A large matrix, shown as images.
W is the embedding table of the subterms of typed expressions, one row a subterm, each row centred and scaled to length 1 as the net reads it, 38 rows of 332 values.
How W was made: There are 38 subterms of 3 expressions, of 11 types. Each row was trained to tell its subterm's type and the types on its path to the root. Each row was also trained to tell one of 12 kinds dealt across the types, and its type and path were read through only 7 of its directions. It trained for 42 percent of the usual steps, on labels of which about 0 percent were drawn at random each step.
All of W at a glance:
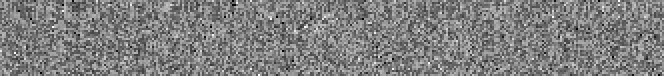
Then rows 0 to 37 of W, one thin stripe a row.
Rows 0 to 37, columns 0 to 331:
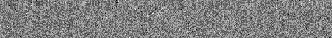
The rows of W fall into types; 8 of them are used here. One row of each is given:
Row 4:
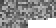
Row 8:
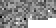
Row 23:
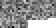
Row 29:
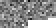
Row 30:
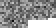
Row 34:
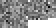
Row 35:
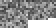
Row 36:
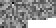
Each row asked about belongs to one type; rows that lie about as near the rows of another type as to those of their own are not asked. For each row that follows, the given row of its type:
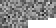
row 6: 8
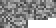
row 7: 8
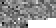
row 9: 4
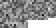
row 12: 36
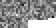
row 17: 34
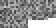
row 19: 8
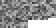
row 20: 34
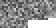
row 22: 35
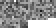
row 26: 23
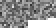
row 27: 29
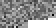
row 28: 34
